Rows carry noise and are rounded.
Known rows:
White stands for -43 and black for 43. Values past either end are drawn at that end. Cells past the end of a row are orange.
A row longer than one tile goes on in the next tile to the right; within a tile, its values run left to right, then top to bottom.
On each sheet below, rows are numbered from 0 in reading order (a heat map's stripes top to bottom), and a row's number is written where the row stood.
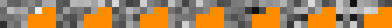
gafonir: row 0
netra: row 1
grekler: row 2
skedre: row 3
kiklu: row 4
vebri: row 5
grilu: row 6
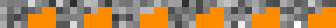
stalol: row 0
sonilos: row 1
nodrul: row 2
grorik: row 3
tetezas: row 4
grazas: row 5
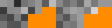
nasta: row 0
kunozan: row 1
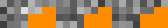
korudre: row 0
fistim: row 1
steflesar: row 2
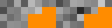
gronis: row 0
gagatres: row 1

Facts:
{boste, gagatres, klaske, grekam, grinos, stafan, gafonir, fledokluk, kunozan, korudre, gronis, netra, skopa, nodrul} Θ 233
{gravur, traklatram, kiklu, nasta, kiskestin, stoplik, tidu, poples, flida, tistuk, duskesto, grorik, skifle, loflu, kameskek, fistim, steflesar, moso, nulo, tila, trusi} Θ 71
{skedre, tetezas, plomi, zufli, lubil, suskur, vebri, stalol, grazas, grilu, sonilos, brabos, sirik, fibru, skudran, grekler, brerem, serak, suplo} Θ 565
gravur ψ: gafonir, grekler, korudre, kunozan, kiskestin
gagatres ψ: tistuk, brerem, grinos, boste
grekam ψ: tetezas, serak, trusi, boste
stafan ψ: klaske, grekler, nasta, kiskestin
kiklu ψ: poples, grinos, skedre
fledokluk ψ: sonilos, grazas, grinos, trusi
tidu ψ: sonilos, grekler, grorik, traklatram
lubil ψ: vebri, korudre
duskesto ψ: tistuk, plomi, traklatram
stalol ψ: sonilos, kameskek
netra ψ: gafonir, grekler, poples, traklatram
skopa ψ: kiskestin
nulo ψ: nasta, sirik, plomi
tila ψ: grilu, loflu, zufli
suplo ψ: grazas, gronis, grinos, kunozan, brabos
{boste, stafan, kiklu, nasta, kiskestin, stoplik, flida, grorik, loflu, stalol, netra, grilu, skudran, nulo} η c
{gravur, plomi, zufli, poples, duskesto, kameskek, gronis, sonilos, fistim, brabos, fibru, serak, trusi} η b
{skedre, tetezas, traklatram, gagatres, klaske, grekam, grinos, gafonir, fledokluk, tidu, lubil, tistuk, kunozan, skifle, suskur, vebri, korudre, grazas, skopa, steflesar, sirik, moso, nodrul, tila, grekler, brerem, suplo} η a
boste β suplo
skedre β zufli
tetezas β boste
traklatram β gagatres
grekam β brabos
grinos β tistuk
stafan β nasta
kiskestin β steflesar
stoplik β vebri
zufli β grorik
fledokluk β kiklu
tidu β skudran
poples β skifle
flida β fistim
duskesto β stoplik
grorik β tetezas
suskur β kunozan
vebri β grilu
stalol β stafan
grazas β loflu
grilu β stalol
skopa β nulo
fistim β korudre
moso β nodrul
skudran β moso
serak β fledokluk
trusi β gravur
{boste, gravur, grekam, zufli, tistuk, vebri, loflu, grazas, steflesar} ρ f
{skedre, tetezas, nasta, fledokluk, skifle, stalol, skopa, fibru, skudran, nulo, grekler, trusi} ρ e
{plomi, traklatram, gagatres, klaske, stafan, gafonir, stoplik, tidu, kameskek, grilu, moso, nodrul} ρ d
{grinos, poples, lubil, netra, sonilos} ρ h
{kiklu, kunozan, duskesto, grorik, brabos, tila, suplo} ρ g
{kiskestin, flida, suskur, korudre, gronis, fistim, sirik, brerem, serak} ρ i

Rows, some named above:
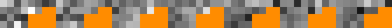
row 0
zufli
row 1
skudran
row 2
grinos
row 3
kunozan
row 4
lubil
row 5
poples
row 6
suplo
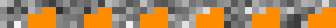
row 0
tetezas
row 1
tistuk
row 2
grazas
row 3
boste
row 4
korudre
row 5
stafan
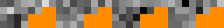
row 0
stafan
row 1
trusi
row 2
gravur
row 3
traklatram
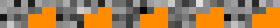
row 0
moso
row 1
loflu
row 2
tidu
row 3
sirik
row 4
moso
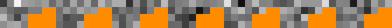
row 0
grekam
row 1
skopa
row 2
grorik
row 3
gravur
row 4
plomi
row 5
gagatres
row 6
kameskek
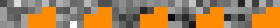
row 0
fledokluk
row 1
grazas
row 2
nulo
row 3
tila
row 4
stoplik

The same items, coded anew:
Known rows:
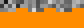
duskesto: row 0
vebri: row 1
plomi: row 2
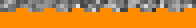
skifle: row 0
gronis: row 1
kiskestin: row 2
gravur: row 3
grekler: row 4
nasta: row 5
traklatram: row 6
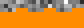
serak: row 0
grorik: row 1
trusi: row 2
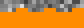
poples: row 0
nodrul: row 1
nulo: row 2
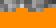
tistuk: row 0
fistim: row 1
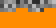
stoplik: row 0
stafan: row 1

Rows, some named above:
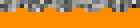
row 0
grekam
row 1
gravur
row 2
sirik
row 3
grinos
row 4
grilu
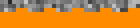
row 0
lubil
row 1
korudre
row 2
gronis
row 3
skopa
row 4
grekler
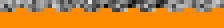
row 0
tetezas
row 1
fledokluk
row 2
kunozan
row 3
zufli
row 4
tila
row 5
tila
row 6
grinos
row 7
sonilos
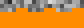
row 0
netra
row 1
stalol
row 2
grinos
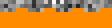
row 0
grazas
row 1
suplo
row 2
zufli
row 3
boste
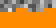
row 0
tidu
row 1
gagatres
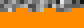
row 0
tidu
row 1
grekam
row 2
loflu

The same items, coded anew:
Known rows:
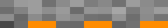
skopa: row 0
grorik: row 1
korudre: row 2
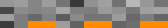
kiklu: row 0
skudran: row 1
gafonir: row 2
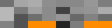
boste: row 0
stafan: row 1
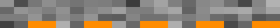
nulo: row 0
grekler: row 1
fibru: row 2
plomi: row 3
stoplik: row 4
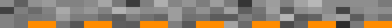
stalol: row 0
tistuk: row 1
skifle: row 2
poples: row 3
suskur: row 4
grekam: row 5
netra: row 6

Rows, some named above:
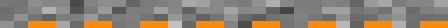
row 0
vebri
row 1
sirik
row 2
lubil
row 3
grazas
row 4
trusi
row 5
lubil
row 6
tetezas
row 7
sonilos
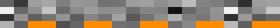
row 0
zufli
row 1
skopa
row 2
gronis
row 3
suplo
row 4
zufli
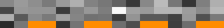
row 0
netra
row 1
tidu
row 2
loflu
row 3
tila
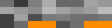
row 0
tila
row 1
nodrul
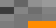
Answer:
stalol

